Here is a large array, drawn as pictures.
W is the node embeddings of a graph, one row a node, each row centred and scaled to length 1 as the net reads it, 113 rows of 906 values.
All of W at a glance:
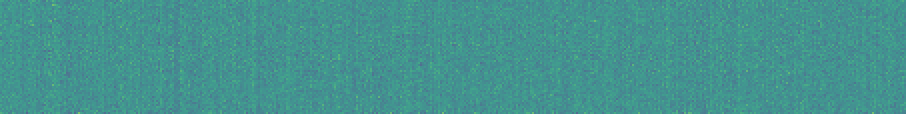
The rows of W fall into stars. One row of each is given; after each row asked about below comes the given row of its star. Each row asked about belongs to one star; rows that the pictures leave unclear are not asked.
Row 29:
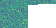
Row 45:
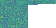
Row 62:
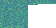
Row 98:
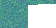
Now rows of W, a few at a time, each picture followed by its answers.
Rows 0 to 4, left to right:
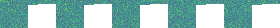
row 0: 62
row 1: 62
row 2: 29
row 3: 98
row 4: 98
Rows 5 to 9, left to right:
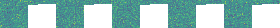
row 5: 62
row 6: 45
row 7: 98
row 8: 29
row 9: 45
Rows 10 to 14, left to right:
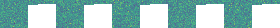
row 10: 98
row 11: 29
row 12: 62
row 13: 29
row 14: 29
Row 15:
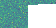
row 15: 98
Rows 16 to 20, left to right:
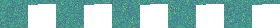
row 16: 62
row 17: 98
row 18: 29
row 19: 62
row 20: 29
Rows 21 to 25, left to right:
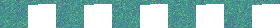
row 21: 29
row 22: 62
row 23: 29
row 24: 62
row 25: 62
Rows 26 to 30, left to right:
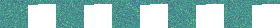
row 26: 98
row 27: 98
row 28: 98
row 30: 45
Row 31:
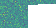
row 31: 98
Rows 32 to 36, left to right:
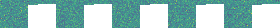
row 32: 98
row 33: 62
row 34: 45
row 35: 29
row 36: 45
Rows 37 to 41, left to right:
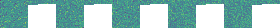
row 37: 29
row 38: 29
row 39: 98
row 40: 62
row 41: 45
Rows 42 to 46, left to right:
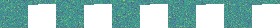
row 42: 29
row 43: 29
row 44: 45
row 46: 98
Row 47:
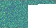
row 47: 98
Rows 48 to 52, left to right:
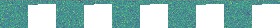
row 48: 62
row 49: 29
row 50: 98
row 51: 98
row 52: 29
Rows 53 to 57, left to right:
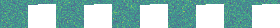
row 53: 45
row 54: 98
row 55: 98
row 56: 62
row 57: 62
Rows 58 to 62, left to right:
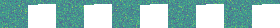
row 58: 98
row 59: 98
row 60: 29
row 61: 29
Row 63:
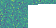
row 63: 45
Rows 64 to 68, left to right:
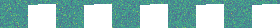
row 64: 62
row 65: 45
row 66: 98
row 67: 45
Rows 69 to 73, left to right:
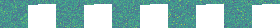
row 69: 29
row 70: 62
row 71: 29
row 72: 45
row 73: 29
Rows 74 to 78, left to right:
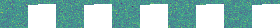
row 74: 62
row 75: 29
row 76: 29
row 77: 62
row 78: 29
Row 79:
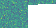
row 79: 98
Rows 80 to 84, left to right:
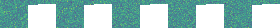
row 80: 98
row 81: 62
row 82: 29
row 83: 62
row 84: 98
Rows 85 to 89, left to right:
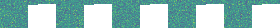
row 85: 98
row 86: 29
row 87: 98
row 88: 29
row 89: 98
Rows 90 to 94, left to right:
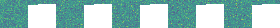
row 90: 62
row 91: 29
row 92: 98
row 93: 29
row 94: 45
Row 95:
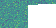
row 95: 98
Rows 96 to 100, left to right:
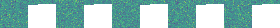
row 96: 45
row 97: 62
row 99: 29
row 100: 62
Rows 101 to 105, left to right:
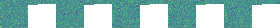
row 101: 98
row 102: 29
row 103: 62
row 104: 62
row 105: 62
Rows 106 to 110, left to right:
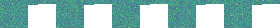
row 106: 62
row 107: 98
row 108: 45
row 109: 62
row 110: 45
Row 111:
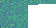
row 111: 29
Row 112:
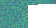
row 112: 45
